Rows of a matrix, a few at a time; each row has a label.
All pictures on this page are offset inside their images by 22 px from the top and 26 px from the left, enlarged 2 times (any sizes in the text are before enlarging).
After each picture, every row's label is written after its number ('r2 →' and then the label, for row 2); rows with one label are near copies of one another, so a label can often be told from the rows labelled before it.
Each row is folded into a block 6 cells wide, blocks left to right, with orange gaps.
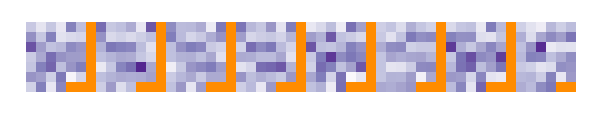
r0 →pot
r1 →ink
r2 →ink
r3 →ink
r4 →pot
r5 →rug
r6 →pot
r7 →rug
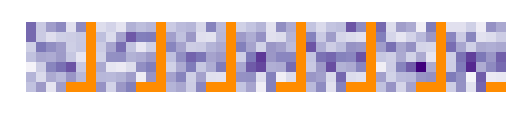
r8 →ink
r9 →rug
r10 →pot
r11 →pot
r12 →pot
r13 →ink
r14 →pot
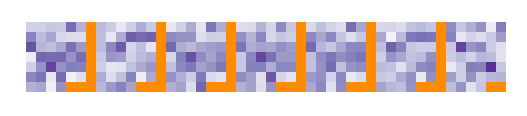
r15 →pot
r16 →rug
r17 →pot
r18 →pot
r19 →pot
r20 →rug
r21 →ink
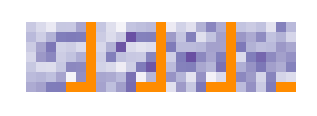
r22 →rug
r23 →rug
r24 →pot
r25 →pot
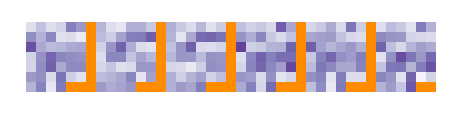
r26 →pot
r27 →rug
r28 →rug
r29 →pot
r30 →pot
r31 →pot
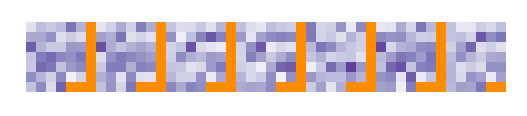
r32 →pot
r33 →pot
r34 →rug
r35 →rug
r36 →ink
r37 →pot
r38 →rug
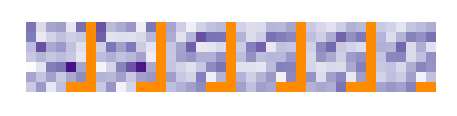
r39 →ink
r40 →ink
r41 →rug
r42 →rug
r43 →rug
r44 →rug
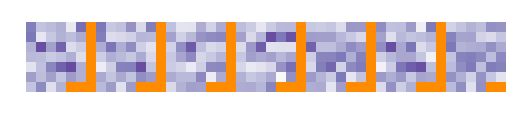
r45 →ink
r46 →ink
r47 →rug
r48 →rug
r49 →pot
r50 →ink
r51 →pot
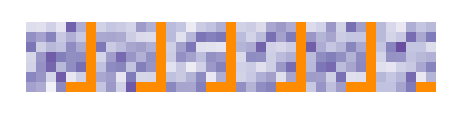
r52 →pot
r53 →pot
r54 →rug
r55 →rug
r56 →pot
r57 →rug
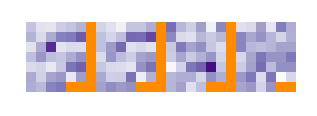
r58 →rug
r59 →rug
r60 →ink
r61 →pot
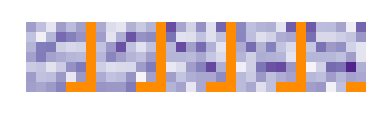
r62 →rug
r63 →rug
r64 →ink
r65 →ink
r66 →ink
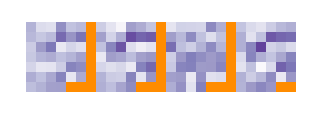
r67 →rug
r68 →rug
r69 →pot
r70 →rug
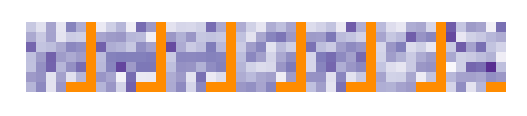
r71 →pot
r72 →pot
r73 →pot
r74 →rug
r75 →pot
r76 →rug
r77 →ink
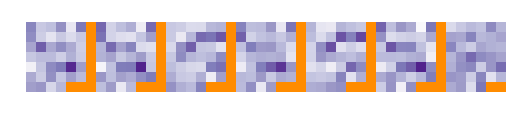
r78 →ink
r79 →ink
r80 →rug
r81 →ink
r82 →rug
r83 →ink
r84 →pot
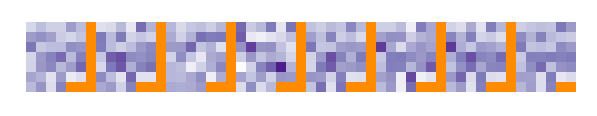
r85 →pot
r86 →pot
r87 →rug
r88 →ink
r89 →pot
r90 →pot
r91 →pot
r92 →pot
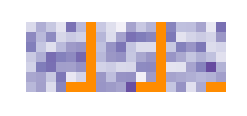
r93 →pot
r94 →rug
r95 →ink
